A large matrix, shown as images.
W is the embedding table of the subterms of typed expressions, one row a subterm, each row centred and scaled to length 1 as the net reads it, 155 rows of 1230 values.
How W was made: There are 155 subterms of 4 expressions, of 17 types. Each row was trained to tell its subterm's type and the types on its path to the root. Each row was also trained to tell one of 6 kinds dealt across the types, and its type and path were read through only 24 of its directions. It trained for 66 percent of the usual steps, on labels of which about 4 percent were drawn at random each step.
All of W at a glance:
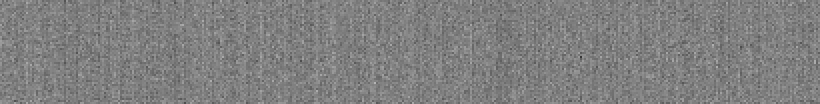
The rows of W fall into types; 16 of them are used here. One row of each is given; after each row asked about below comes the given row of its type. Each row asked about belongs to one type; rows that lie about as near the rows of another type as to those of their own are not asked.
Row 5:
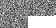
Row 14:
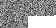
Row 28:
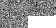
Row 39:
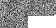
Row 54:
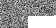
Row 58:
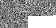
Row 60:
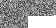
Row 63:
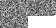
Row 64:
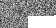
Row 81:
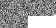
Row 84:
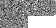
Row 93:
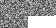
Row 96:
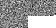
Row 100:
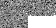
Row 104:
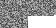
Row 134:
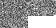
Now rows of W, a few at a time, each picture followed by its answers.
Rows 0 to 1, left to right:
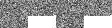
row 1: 84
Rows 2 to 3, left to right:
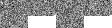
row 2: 60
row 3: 81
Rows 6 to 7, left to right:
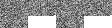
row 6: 14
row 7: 54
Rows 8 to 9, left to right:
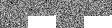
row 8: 58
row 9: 104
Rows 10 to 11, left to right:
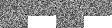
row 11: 28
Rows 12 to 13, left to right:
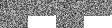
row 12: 54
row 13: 39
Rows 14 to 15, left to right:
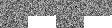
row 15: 93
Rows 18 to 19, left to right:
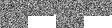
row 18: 39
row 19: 96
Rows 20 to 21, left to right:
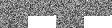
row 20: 14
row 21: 100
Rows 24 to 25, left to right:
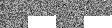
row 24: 84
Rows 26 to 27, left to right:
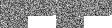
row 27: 134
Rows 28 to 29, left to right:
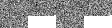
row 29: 60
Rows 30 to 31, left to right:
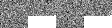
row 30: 81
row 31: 5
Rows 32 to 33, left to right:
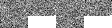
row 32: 5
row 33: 134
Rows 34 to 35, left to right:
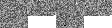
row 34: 5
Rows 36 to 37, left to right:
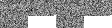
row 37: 28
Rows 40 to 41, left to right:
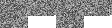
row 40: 5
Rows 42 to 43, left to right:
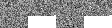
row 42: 5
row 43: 100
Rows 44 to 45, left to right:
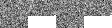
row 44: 5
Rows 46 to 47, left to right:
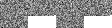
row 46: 93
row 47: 39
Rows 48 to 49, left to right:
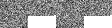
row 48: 54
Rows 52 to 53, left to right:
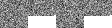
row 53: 104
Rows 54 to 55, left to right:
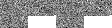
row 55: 100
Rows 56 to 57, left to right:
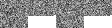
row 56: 81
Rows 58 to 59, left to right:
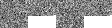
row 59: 81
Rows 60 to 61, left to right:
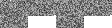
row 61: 104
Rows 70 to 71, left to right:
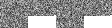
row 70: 104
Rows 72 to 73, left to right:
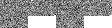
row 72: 100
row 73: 96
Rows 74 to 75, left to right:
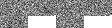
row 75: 96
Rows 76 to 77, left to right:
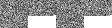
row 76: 64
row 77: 81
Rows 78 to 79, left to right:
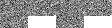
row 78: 54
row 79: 84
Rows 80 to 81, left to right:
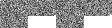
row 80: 28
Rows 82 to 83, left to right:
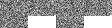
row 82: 84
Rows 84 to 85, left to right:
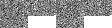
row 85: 14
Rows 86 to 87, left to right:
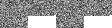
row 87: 104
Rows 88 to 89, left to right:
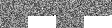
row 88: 28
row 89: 28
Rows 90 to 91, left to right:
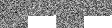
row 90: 81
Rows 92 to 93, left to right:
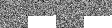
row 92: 104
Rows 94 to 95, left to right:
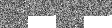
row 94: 81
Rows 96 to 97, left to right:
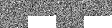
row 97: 39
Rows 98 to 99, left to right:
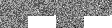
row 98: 96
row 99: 134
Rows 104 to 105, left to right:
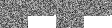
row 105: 28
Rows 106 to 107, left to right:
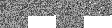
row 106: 54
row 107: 28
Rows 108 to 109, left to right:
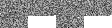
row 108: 28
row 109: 14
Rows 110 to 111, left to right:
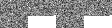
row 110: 96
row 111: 96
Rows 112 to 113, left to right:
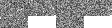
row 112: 39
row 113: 96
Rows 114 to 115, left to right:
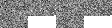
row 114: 93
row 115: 54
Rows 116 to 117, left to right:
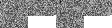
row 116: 5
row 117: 60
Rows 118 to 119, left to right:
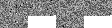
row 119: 54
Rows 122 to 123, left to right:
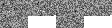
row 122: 54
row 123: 104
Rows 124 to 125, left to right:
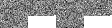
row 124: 60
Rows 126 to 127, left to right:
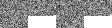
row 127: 60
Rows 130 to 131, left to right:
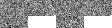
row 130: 39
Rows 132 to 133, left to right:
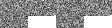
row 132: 39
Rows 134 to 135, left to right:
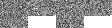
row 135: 81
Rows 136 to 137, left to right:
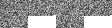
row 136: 28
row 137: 5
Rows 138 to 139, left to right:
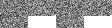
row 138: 134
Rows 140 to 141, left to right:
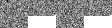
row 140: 81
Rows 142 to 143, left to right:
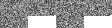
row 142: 58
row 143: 39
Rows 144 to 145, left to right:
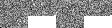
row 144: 14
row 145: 104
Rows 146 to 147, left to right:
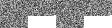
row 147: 60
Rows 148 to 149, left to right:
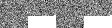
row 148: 96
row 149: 134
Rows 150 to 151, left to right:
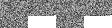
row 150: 39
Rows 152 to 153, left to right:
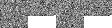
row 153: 5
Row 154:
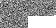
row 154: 60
